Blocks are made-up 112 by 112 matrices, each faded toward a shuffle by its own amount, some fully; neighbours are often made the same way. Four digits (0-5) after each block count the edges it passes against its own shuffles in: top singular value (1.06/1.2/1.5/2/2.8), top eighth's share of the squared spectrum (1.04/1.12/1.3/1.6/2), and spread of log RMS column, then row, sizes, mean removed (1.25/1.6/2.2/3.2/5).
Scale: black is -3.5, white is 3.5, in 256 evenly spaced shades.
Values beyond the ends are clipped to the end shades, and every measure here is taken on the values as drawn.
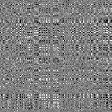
5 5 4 4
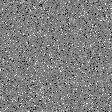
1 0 0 0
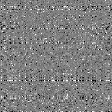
5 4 2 3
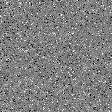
3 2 0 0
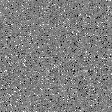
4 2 1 1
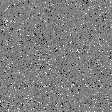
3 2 1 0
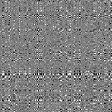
5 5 3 4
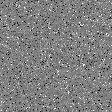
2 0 0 0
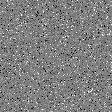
0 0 0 0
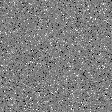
0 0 0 0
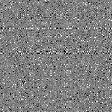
4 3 2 2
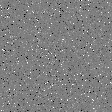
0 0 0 0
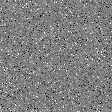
0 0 0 0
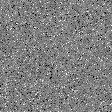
0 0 0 0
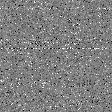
2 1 0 2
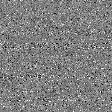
1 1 0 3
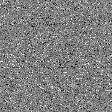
1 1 0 2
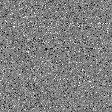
1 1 0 2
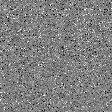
1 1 0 2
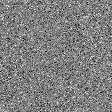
0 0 0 0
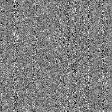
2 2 4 0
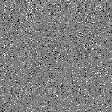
4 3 2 1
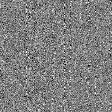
1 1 3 0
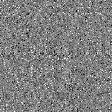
3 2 1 1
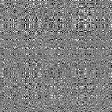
5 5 3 4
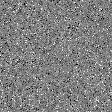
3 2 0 0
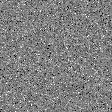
0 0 0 0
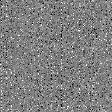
1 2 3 0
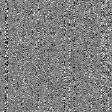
2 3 4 0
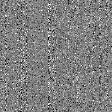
2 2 4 0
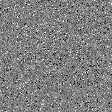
0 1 1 0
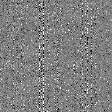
3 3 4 0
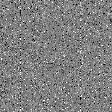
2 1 2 0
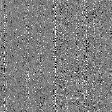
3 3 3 0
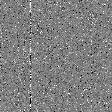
3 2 2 0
